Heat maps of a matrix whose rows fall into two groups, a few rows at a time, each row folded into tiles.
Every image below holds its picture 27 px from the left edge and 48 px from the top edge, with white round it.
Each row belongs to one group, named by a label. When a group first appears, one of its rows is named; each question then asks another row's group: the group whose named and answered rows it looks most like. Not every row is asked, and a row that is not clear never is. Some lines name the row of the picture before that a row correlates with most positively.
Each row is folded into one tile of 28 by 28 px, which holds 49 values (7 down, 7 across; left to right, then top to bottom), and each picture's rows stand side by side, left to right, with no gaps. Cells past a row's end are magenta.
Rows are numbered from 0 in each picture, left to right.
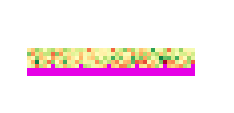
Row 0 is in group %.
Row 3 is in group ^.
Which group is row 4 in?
^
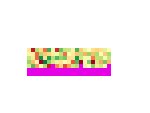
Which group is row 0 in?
^
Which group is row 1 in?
^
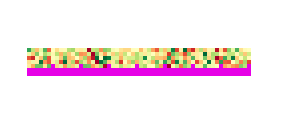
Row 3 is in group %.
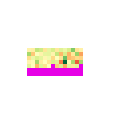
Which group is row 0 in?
%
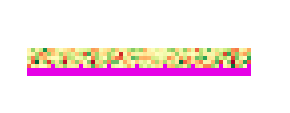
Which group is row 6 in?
^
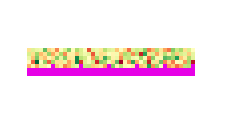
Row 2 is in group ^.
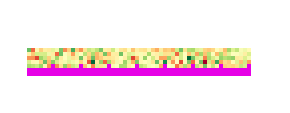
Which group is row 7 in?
^
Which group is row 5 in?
^
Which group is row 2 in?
%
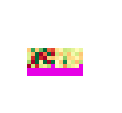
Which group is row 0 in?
%
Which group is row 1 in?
%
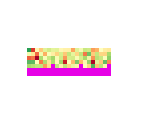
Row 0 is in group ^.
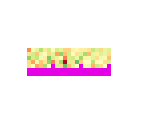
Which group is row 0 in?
^
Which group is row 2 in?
%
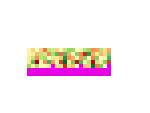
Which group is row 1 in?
%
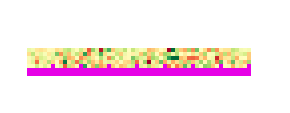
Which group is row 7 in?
%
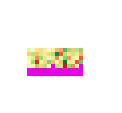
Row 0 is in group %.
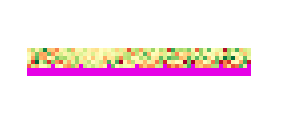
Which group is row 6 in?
^
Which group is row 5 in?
^
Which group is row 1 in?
^
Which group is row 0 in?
%
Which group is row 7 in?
^
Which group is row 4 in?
^
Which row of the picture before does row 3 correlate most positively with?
0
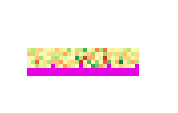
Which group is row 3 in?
%
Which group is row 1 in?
^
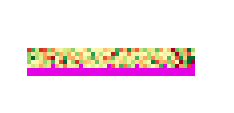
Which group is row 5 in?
^
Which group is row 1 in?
%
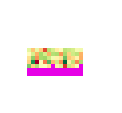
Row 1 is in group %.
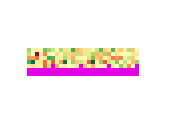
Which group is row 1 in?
%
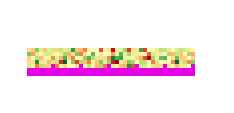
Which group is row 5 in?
%
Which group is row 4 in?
^
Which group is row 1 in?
%
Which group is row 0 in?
%
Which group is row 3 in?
^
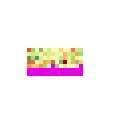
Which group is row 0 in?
^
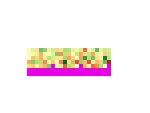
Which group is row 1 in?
%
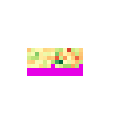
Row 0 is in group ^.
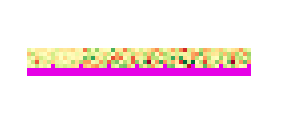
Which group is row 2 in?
^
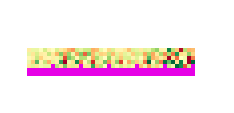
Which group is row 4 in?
%
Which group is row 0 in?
%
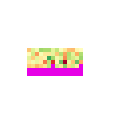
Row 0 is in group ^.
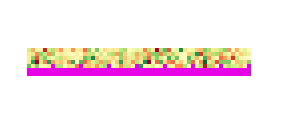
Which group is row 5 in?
^
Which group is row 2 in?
^
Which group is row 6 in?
%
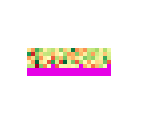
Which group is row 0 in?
%
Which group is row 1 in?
%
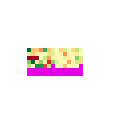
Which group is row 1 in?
^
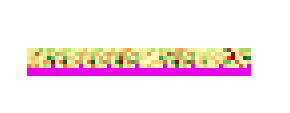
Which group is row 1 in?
%
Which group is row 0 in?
^
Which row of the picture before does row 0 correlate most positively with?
1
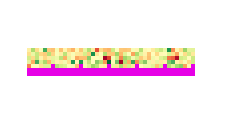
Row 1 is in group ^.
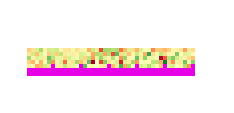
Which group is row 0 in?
^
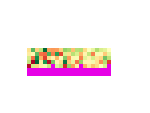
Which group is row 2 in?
^
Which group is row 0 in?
%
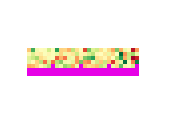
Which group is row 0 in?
^
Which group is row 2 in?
^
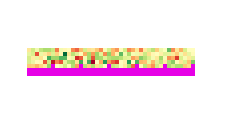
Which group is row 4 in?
^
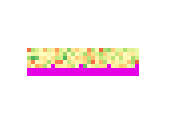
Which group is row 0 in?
^
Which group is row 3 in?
^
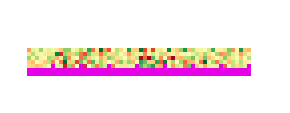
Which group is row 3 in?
%
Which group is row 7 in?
%
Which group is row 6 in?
%
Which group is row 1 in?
%
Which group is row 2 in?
%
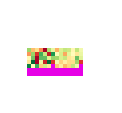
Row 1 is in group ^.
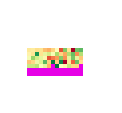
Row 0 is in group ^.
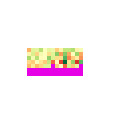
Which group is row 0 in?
^
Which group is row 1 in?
%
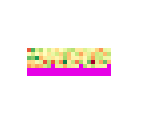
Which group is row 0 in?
^
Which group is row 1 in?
%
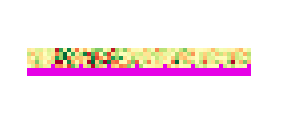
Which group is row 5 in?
%
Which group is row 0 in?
%
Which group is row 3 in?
^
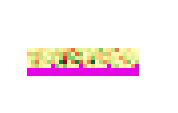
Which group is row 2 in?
%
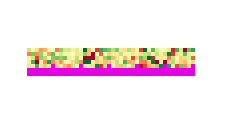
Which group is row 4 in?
^
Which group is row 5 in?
%
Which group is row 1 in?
^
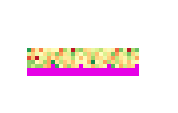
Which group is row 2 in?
%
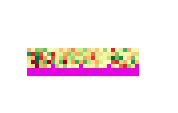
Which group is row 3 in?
^
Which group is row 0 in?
%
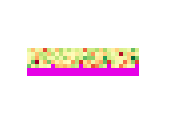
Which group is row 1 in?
^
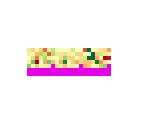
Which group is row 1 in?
%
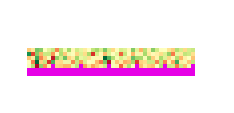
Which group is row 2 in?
^
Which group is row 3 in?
^
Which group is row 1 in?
^
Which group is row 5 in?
%
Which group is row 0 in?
%
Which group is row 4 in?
^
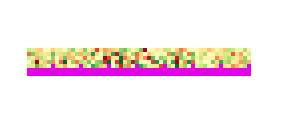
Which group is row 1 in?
%
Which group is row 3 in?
%
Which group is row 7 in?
^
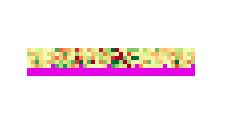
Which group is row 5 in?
%
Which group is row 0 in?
%
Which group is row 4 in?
%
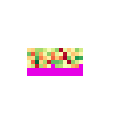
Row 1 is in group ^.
